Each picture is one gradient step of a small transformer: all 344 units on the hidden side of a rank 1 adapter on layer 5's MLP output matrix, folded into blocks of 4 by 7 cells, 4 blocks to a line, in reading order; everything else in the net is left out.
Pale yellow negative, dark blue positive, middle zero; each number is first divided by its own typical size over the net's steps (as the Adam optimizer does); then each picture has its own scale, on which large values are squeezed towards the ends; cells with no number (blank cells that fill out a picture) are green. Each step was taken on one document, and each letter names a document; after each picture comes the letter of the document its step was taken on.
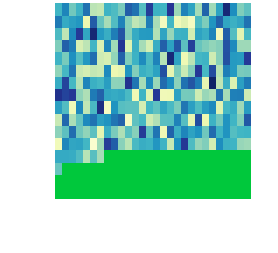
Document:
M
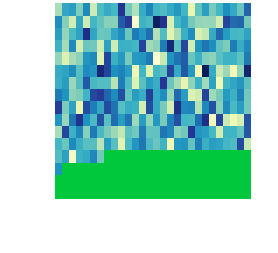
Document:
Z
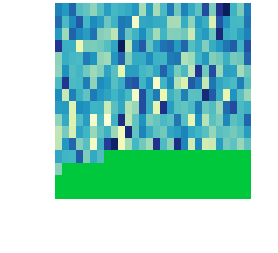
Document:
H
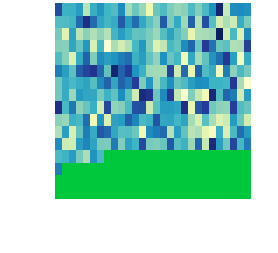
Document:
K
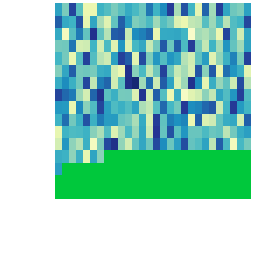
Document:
K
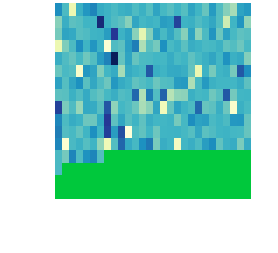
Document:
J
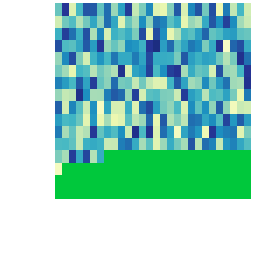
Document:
M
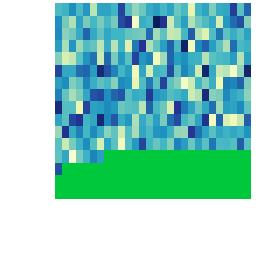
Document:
Z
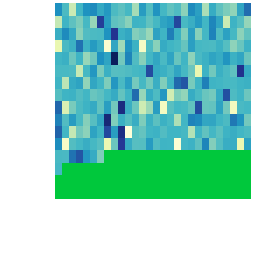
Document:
J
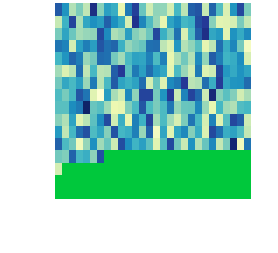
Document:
K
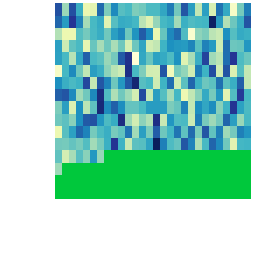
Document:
K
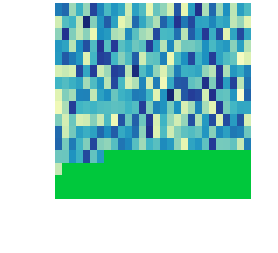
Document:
K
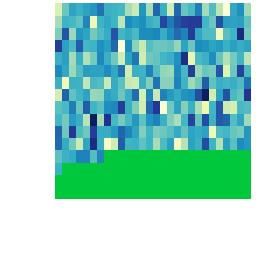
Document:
H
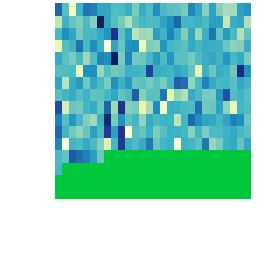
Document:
J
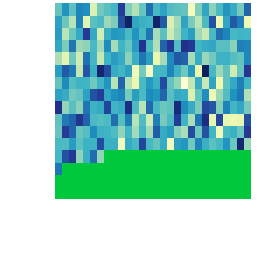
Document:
Z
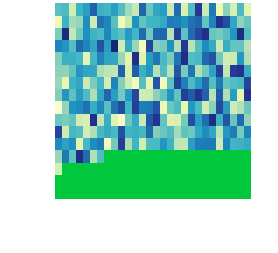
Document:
M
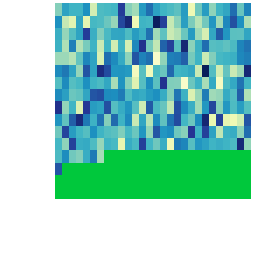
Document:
Z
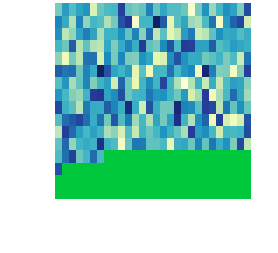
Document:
Z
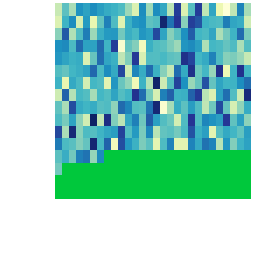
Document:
H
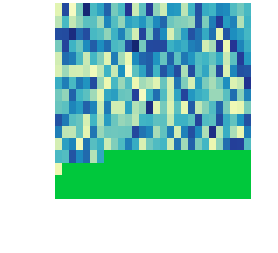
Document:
M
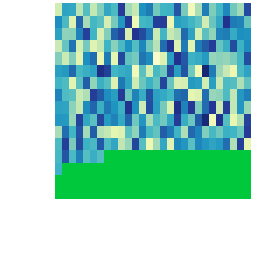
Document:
Z
